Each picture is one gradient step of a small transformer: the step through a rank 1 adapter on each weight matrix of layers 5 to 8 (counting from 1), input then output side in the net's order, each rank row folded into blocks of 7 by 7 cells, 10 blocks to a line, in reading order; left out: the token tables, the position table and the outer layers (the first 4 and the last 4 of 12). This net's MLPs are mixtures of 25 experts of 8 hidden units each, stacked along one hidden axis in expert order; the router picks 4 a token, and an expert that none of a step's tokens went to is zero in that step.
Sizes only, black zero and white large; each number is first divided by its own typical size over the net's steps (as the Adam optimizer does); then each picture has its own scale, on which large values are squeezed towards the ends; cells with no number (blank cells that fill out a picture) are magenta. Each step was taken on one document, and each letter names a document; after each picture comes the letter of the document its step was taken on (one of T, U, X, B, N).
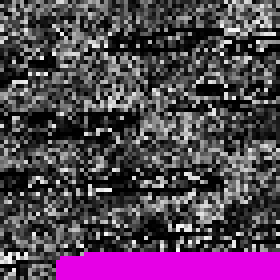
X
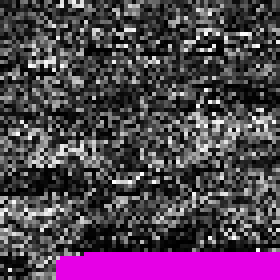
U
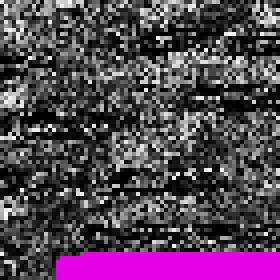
X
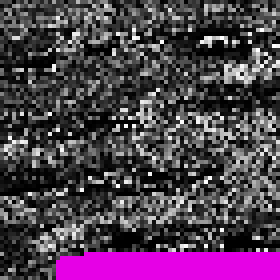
U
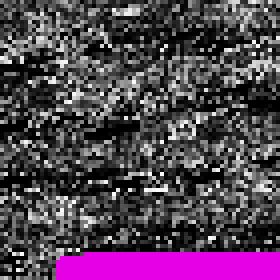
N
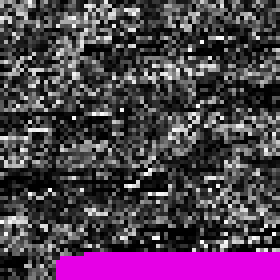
U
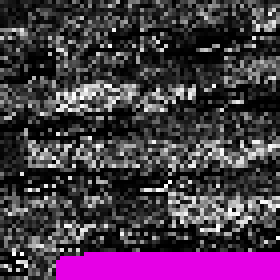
N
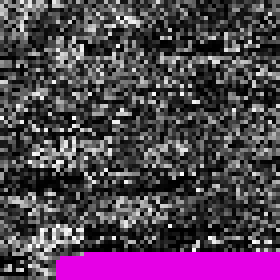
U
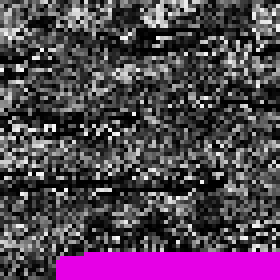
X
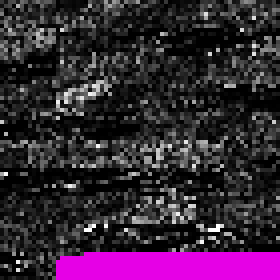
N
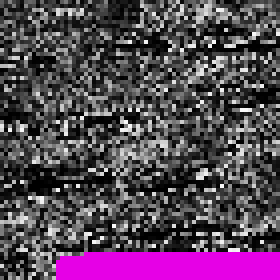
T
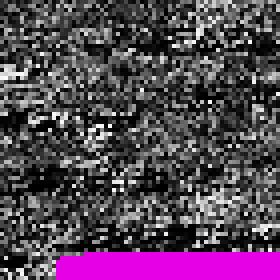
T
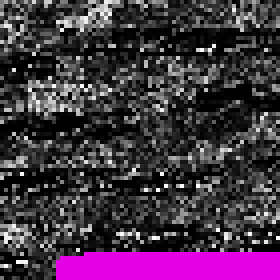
N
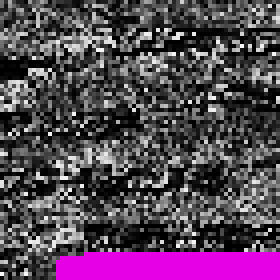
X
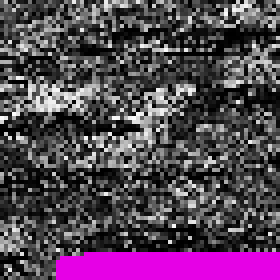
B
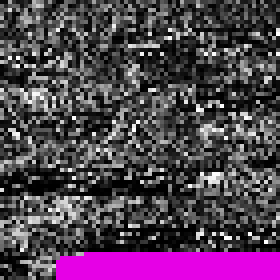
U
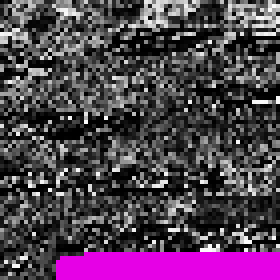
X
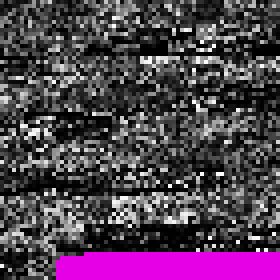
U
